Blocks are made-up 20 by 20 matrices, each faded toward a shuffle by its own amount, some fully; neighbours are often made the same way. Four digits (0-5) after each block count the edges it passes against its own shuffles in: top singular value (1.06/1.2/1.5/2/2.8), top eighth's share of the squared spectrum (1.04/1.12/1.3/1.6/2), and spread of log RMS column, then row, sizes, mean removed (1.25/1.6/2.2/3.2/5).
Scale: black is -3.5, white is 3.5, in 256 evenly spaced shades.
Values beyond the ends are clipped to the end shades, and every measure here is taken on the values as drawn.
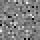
0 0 0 0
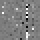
3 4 1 0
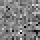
2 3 2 0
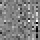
2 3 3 0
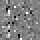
2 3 1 0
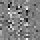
2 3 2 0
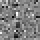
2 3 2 0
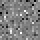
1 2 0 0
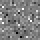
0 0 0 0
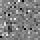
0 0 0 0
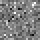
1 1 0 0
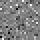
0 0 0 0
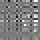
4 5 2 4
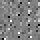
2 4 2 0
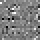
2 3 1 0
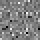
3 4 0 1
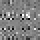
3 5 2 2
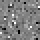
0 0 0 0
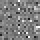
2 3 1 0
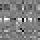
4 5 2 2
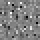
0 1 0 0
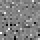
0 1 0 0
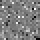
1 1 0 0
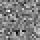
2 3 0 1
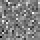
0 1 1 0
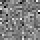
0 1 1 0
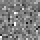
1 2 0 0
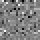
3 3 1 1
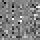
2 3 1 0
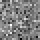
2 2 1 0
